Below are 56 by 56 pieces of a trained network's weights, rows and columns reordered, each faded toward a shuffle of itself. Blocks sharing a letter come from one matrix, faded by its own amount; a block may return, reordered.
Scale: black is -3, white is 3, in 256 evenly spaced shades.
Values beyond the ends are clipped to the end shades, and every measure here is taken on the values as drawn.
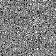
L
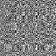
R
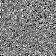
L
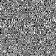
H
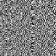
R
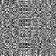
R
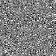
H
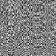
R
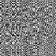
R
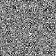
H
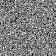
L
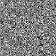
H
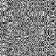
R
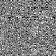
H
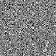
H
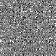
H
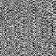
R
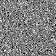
L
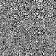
H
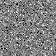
L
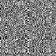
R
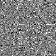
H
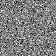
L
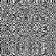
R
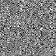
H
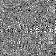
H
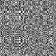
R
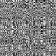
R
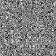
H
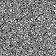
L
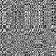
R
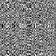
R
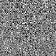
H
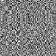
R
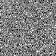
L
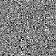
H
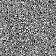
L
